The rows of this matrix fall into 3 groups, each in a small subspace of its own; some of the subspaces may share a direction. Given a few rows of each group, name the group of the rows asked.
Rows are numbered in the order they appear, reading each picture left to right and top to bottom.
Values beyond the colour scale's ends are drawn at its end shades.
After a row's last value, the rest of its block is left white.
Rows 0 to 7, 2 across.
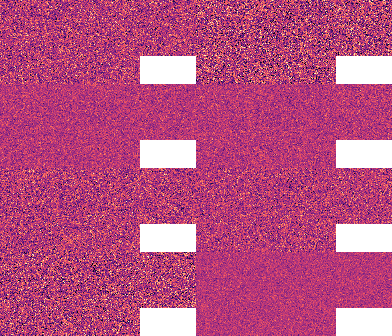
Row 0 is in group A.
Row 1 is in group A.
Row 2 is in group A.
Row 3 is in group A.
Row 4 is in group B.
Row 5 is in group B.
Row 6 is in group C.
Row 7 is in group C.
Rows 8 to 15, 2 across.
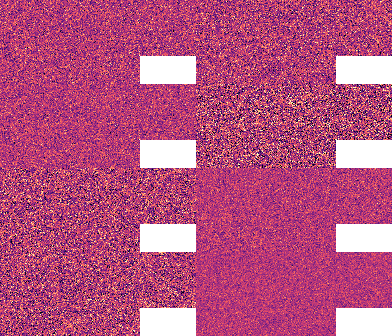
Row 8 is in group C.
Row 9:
B
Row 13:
A
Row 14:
B
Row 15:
B
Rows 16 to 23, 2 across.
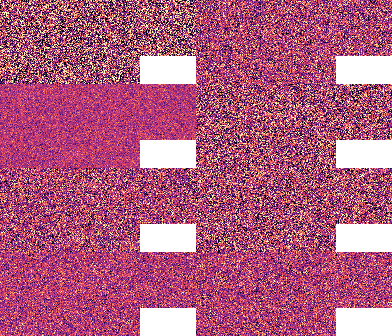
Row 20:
B
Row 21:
A
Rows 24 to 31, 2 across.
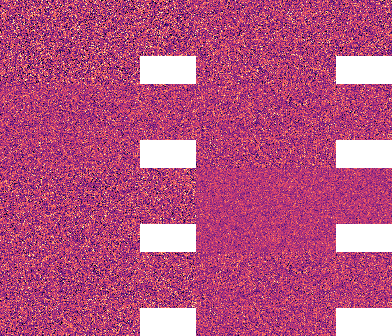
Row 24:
A
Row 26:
A
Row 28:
B
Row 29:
B
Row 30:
B
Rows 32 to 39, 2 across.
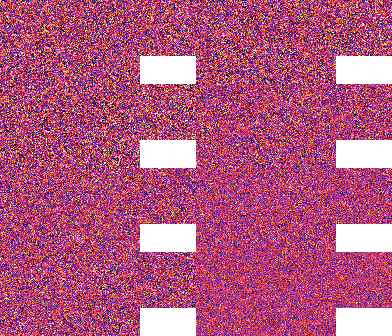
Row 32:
A
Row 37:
B
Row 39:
B
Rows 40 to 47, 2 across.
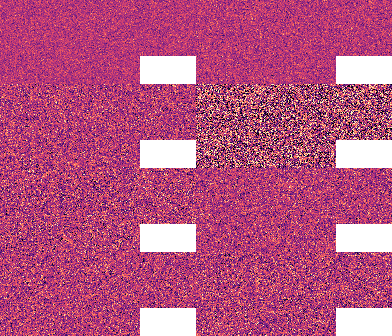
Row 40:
A
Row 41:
A
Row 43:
A
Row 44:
B
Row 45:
B
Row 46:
A
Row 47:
B
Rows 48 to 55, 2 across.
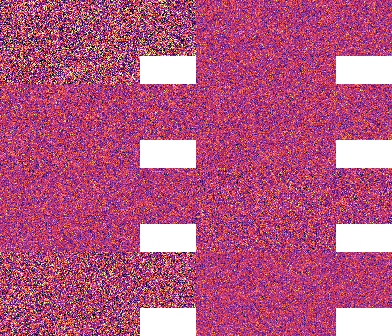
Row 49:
C
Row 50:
A
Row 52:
B
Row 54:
A
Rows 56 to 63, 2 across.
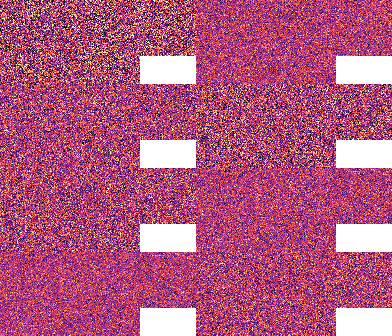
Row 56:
A
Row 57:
B
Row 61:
B
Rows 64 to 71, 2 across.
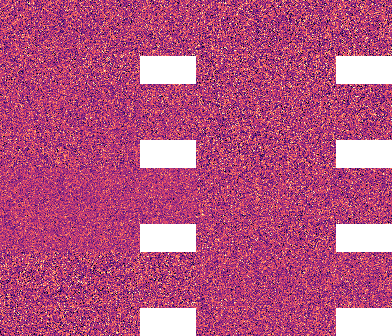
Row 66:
A
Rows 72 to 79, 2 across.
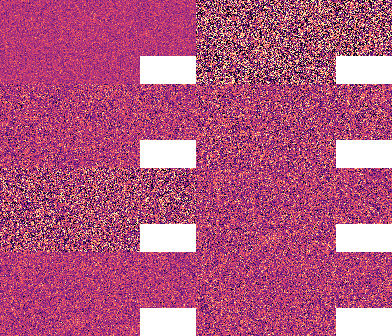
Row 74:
A
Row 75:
A
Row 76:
A
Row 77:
B
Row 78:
B
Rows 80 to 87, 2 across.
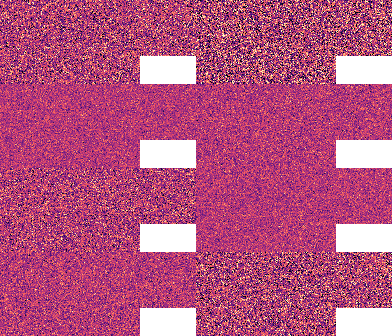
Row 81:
A
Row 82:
C
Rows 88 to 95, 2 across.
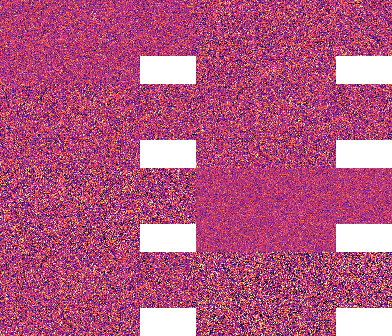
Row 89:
B
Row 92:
C
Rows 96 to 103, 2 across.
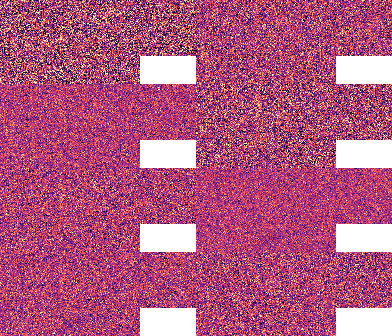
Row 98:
A
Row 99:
C
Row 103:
A
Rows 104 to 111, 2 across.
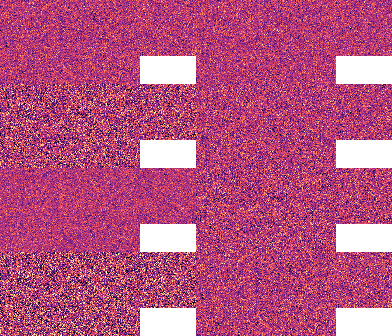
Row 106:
C
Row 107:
C
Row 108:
B
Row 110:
C
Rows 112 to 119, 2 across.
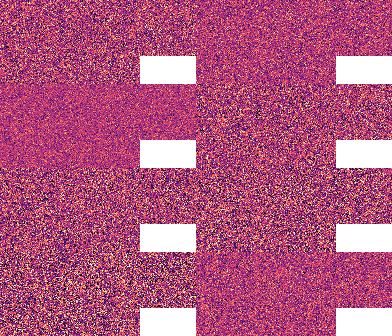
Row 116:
A
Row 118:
A
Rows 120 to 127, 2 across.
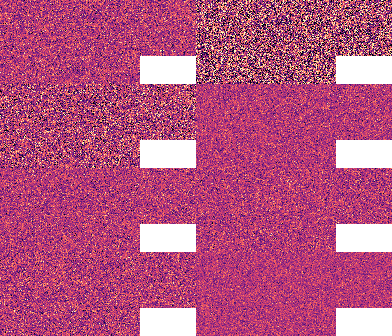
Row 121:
C
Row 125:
A
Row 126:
C
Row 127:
C
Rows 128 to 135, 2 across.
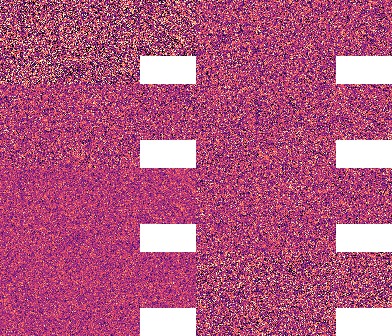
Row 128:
B
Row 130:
B
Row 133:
B
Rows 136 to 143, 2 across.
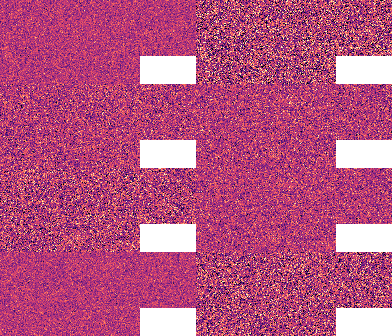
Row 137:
C
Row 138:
A
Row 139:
B
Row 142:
C
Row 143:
A
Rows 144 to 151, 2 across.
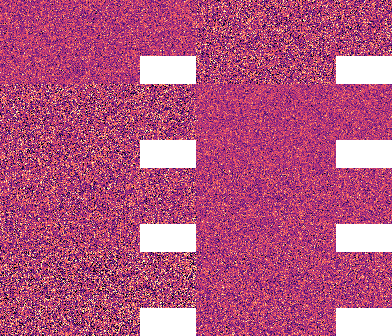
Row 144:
B
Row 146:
A
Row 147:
A
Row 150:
B
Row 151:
A
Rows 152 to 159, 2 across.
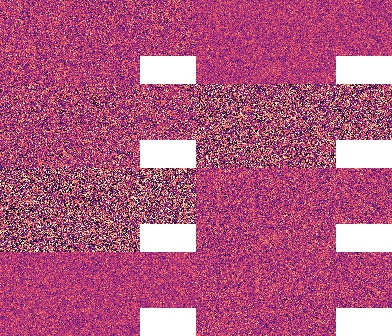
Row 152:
A
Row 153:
B
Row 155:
A
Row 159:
B
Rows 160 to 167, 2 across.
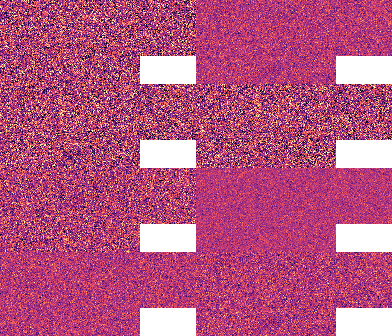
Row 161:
B
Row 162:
B
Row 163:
C
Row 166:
A
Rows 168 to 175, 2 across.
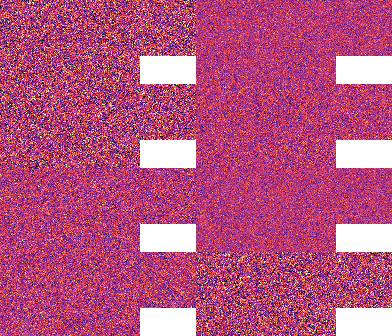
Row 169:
A
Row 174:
B
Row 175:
A
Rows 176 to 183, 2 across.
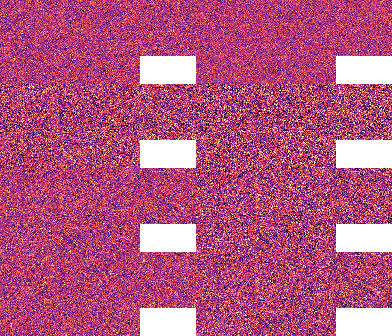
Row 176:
C
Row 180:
B
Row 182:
A
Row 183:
B
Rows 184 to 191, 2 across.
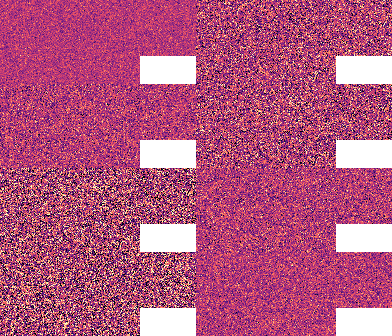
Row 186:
C
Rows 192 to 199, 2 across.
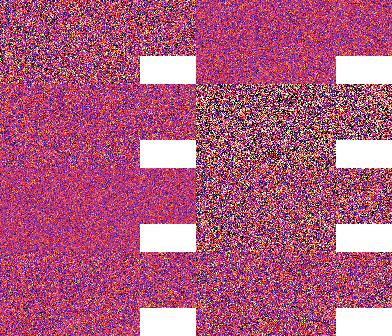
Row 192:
C
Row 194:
C
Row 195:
B
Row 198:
B
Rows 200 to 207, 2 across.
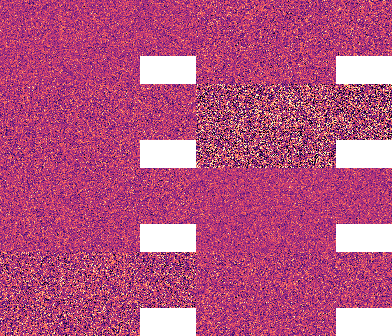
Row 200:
B
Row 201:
A
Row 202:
A
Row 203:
A
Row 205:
B
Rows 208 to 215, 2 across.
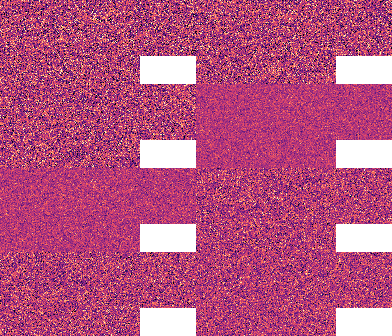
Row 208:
C
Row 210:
B
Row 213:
C
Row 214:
C
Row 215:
A
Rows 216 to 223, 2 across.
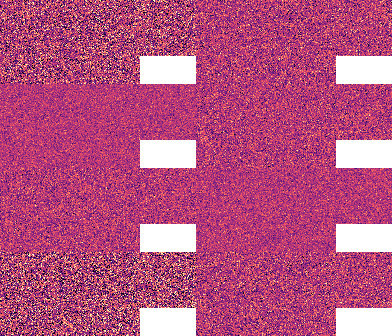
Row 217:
B
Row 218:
C
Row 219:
C
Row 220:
C
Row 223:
C
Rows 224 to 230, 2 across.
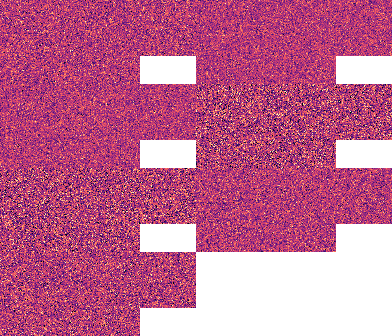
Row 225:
A
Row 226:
C
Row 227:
C
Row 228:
C
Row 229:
A
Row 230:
C
